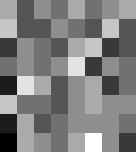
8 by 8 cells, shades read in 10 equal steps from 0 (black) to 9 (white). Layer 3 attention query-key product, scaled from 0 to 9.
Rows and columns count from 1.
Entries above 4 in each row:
5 3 3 4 4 5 4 5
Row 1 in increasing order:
3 4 4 5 5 6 6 6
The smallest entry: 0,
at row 8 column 1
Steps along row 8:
up down down up up down down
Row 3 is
2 5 4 3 6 7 2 3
